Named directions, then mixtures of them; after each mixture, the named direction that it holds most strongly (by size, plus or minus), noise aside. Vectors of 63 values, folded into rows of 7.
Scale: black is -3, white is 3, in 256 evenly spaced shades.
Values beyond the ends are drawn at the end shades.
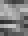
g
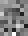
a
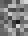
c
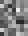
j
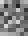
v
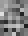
a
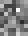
j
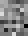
a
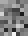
a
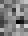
j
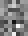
a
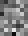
a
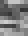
g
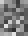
v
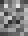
v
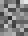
c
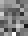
a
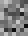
a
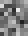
j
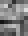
g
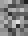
c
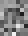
a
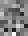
a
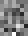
a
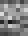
g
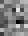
j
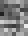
g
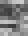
g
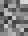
c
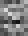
c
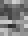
g
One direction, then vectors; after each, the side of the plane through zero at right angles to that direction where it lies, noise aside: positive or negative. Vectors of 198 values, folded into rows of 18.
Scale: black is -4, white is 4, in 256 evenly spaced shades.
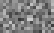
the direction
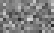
positive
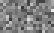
positive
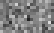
negative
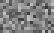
positive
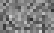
negative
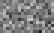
positive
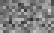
negative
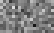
positive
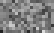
positive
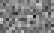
positive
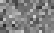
negative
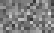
negative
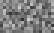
positive
